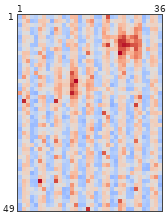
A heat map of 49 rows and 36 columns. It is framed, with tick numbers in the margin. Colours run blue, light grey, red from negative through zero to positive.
Stripes: upright, repeating 9 times. Ninth with the highest average: top right. Bumps: two. Average level on the scale: 50%.
